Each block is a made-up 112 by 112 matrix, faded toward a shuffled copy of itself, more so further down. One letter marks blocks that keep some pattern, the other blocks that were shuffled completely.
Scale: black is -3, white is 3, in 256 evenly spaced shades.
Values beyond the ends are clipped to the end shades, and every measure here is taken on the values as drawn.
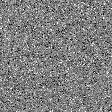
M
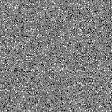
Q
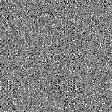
Q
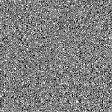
Q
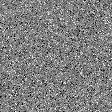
M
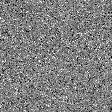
M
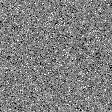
M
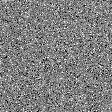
M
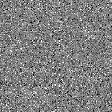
Q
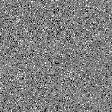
Q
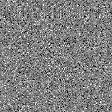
Q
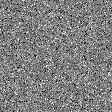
M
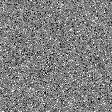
M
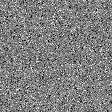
M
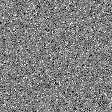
M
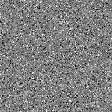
Q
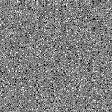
Q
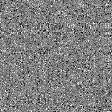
Q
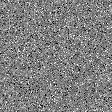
M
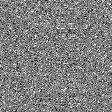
Q
